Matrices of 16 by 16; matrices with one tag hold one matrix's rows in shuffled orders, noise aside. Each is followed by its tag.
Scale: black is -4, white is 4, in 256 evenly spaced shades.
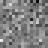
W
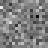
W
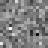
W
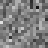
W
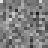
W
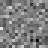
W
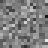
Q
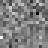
W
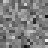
Q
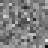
Q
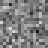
W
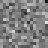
Q
